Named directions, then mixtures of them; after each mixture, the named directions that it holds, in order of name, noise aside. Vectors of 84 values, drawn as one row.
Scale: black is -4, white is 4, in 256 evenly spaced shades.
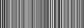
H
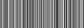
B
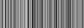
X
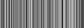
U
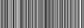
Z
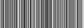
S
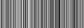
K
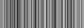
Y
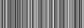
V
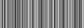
V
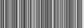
S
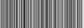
S, Y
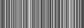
H, K, U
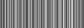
B, U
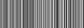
B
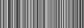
Z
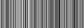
K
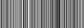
B, K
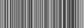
U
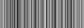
Y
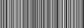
B, U, V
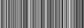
K, U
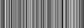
U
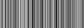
X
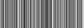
S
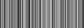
K, S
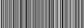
H, U, Z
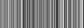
B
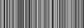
S, X, Z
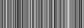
V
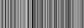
X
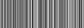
V, Z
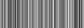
V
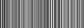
H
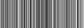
S
